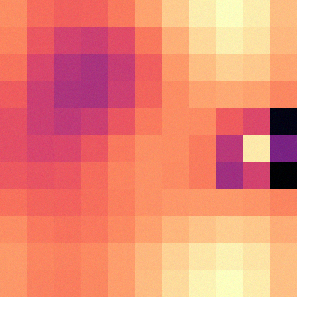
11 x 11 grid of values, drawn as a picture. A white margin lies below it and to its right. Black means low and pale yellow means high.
Values change most from cell to cell in the middle right. The ninth with the lowest average is the middle right. On average the colour sits 70% of the way up the scale. An odd patch, rougher than its surroundings, sits in the middle right. The bottom left is the calmest part.
